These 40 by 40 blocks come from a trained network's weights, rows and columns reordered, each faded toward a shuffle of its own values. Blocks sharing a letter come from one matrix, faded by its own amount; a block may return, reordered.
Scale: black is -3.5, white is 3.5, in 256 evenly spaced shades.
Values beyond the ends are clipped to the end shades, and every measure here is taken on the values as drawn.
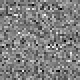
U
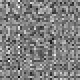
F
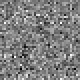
U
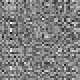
F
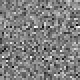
U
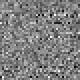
U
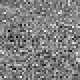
U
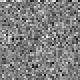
U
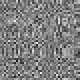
F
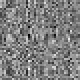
F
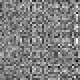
F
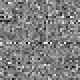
U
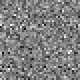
U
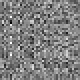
F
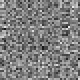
F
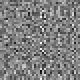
F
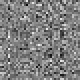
F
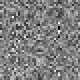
F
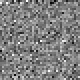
U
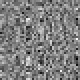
F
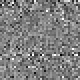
U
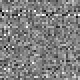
U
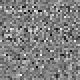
U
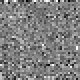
U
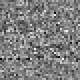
U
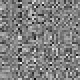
F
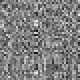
F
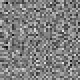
F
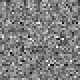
U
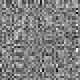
F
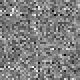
U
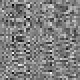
F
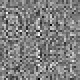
F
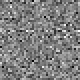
U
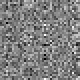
F
